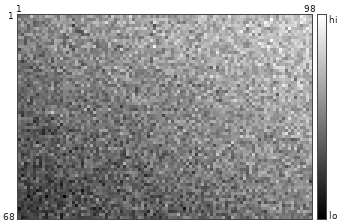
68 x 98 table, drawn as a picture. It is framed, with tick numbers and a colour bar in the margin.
On average the colour sits 50% of the way up the scale. Fine speckle covers the field. The bottom left is the ninth with the lowest average. No regular stripes run through it. The field climbs toward the top right.
